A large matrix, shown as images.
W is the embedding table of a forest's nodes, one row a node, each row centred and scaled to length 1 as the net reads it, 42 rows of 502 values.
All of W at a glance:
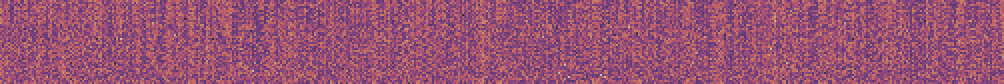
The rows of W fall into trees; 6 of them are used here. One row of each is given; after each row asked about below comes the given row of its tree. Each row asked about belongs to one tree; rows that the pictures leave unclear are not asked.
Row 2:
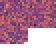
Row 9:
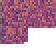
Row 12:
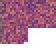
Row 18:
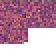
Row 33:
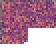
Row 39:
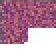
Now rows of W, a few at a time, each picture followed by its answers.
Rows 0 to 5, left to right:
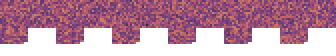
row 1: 9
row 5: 33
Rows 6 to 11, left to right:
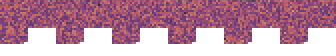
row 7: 12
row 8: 9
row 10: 33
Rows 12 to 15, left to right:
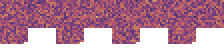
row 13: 12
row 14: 2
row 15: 9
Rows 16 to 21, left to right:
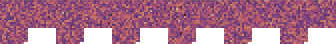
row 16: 12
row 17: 12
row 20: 2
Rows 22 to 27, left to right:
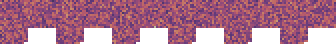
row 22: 18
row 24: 39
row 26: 12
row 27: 9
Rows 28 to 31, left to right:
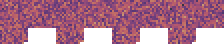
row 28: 18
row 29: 2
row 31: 39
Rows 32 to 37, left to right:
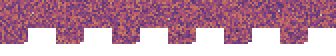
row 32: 18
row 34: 9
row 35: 2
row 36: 18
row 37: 2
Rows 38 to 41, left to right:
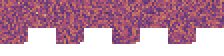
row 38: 33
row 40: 9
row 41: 9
